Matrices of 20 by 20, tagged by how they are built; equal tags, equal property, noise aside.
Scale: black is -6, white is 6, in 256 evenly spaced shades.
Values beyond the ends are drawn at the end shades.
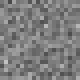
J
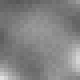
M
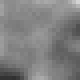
M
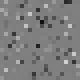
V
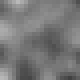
M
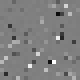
V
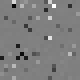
V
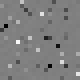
V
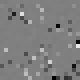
V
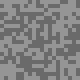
J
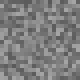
J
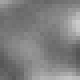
M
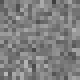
J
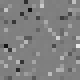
V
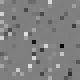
V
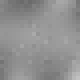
M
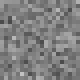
J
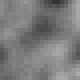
M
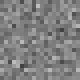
J
